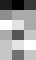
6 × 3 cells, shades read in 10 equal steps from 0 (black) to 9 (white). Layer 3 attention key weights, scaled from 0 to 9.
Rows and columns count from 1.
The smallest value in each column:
1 0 2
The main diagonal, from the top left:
1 6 6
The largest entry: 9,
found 2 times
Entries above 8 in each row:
0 0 1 0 1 0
